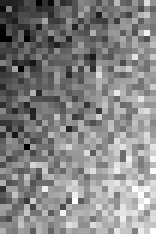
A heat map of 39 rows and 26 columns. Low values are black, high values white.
Grain: fine. Ninth with the lowest average: top left. Slope: up to the bottom right. Ninth with the highest average: bottom right. Mirror symmetry: none. Stripes: none. Average level on the scale: 50%. Histogram: bell-shaped.
